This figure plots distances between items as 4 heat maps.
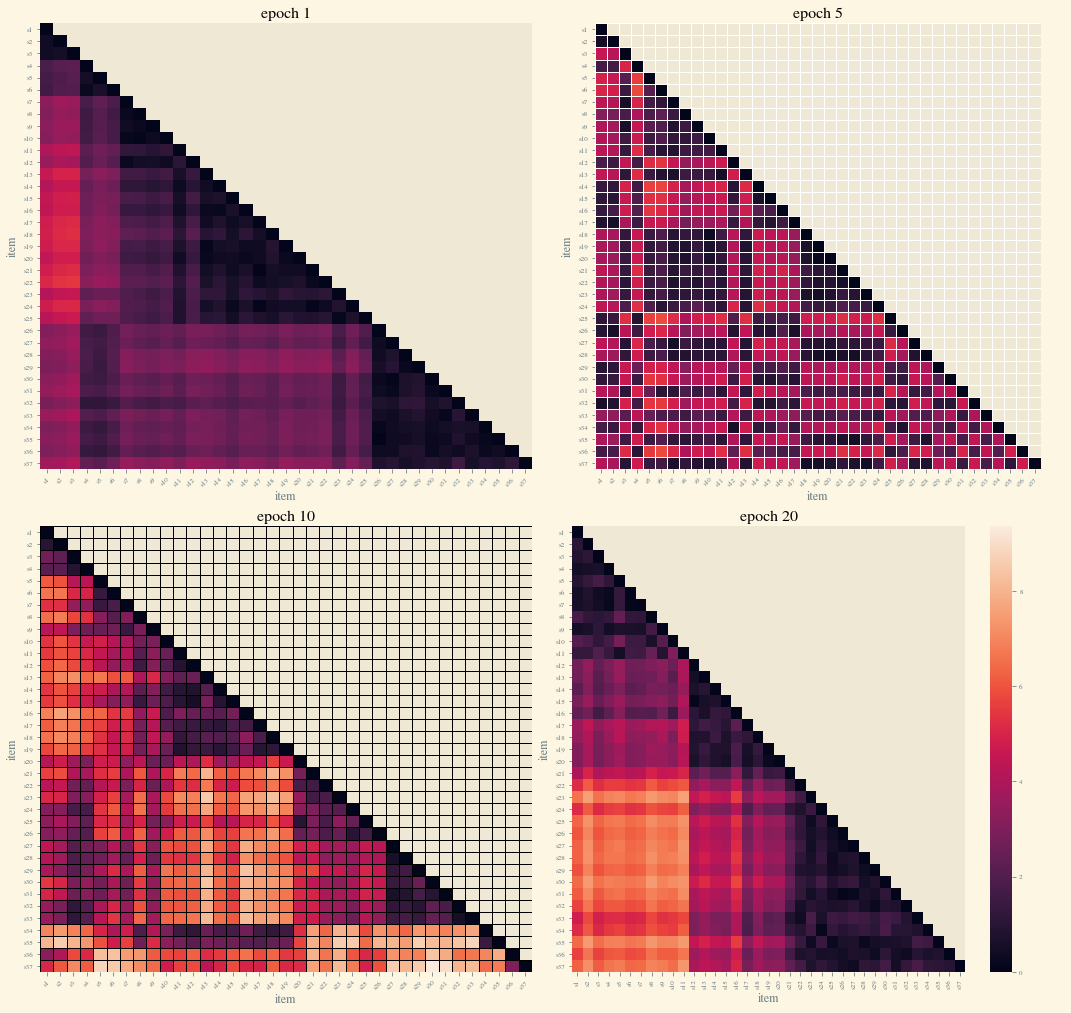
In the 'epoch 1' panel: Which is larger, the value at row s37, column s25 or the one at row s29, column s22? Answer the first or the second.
the second
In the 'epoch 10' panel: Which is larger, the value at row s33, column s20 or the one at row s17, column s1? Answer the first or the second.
the second
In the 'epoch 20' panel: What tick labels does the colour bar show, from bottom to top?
0, 2, 4, 6, 8
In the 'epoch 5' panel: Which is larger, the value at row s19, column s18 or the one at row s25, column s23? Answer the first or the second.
the second
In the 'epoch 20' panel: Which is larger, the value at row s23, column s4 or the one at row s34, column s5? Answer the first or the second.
the first
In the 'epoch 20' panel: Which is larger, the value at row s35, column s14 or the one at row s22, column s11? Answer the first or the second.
the second
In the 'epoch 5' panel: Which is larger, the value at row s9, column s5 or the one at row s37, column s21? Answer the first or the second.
the first
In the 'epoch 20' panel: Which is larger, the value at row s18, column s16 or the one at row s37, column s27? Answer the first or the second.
the first
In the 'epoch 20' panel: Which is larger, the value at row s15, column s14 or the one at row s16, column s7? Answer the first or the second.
the second
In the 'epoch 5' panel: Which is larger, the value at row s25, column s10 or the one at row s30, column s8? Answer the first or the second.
the first
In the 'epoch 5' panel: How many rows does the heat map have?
37
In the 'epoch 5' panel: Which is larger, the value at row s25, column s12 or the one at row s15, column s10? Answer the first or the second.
the second
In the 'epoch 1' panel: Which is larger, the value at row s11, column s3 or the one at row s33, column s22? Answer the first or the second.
the first
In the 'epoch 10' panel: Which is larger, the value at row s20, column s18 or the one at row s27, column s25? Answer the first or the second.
the first
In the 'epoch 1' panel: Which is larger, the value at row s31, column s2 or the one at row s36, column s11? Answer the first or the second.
the first
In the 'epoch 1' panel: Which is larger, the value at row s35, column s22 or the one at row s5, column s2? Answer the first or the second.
the first
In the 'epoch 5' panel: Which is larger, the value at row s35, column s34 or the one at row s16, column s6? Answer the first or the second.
the second
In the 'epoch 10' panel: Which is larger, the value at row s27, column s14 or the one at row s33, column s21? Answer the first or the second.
the first
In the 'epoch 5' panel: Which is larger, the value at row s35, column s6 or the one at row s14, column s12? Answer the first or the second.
the first
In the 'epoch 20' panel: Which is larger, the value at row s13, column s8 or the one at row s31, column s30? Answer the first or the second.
the first
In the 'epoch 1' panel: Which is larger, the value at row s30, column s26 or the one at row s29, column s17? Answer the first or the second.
the second
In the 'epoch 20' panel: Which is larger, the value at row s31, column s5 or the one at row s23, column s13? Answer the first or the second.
the first
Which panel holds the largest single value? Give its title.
epoch 10
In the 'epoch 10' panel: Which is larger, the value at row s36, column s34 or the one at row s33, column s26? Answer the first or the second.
the first
